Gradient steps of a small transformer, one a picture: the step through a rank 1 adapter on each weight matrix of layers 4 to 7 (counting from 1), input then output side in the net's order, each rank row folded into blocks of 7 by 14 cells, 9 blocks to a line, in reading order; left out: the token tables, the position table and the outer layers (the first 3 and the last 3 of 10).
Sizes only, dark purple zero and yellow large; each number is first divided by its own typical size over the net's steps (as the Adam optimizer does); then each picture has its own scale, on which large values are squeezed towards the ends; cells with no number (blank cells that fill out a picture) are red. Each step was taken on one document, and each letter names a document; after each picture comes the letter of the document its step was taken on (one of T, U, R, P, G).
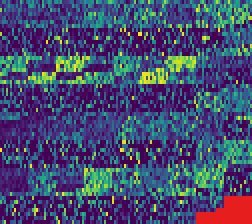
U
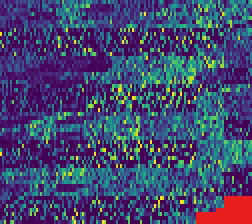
U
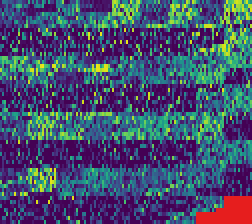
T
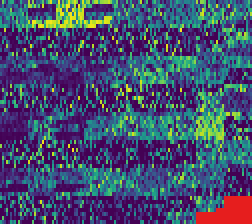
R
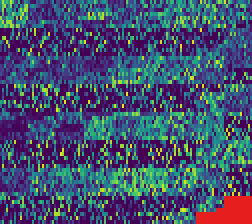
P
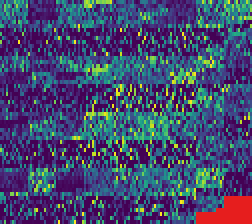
U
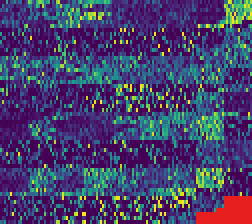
U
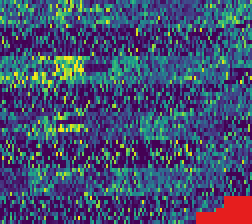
P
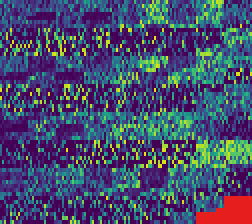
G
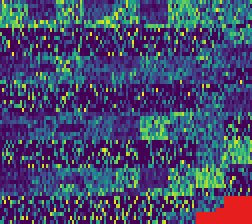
P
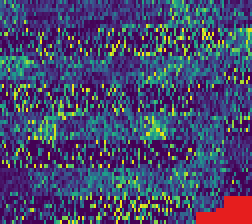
G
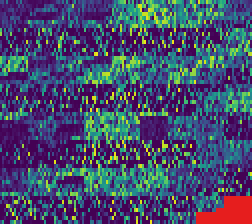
G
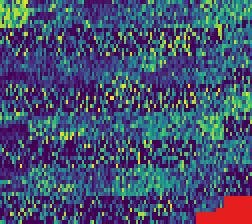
G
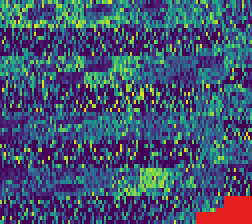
R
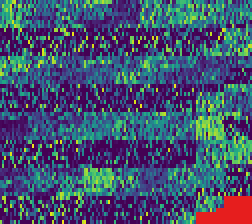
R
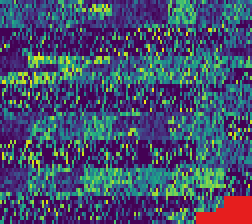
P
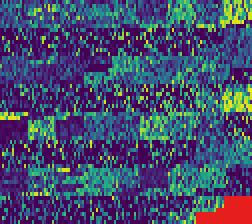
R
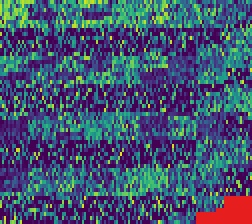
G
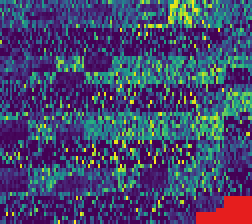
U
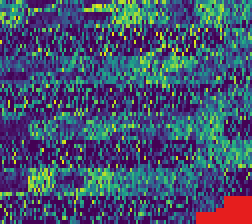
G
